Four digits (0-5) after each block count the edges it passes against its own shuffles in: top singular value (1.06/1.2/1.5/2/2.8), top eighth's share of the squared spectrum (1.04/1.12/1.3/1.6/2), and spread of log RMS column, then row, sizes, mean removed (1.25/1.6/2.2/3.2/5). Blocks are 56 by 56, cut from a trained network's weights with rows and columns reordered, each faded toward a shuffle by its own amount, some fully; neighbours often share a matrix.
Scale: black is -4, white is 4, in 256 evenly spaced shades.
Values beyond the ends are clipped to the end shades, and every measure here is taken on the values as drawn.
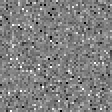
0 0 0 0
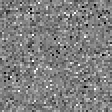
0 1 1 0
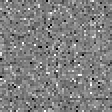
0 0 1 0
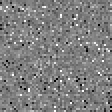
1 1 0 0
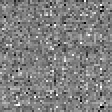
2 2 2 0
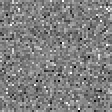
0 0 0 0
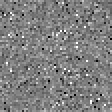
0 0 0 0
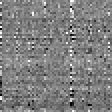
3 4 3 0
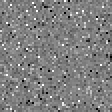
0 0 0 0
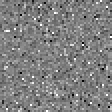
0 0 0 0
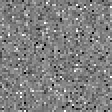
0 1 0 0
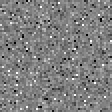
0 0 0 0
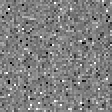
1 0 0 0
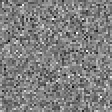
1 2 0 0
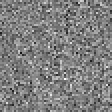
1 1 0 0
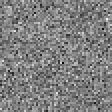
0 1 0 0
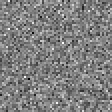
1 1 0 0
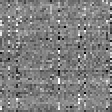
3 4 3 0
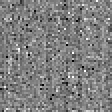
2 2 0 1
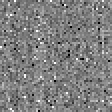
2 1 0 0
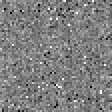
1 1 0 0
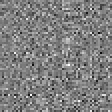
3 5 2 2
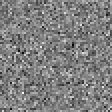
2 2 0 1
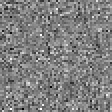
2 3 1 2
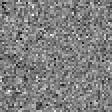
2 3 0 1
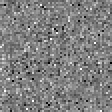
1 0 0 0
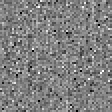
2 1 0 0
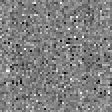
1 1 0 0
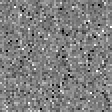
1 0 0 0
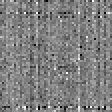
4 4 1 2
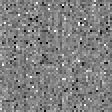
2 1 0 1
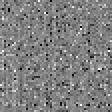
2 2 0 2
